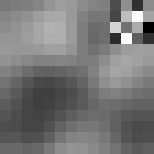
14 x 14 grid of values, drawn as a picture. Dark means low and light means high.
The halves do not mirror each other. In the top right lies a patch that is rougher than the rest. There are no regular stripes. The top right is the roughest part.
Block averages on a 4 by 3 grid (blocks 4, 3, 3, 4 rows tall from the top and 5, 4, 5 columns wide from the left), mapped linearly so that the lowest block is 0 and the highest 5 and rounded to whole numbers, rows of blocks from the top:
5 4 3
4 3 5
0 1 3
0 3 1
